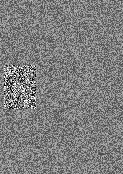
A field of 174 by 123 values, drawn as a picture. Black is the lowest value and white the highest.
Grain: fine. Odd patch: rougher, in the middle left. Roughest part: middle left. Slope: none.
